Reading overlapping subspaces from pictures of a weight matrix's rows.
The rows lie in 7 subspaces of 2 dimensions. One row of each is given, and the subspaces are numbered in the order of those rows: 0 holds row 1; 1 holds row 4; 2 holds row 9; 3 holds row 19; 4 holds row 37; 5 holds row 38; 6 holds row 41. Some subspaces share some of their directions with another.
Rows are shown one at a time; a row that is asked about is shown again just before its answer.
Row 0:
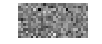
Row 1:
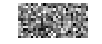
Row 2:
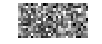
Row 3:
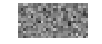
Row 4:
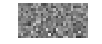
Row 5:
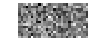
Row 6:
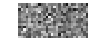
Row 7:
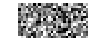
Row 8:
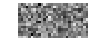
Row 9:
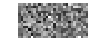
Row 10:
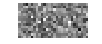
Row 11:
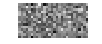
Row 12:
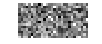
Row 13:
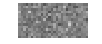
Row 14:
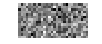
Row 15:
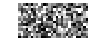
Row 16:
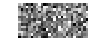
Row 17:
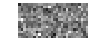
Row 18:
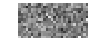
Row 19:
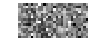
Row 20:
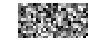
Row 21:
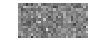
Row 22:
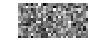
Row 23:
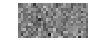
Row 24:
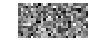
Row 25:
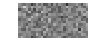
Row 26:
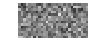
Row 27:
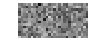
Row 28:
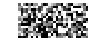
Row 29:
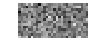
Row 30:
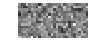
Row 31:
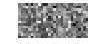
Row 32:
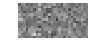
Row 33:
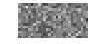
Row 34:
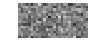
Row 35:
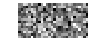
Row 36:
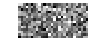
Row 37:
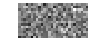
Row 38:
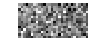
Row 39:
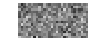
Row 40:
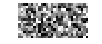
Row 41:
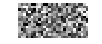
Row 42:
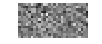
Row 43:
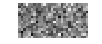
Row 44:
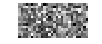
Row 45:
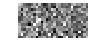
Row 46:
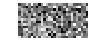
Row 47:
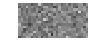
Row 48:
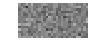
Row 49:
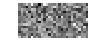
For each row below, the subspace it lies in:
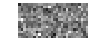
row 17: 0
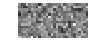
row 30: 4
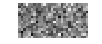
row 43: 5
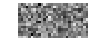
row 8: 0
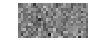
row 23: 1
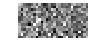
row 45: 1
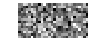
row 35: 3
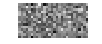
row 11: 6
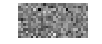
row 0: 0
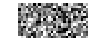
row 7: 6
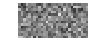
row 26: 4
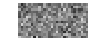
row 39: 4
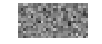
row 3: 3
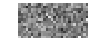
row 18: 1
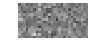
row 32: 0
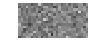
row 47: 5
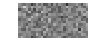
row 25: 6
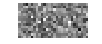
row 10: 3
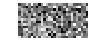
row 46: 0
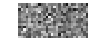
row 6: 5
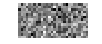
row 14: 6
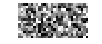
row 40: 3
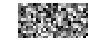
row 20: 3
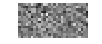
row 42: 6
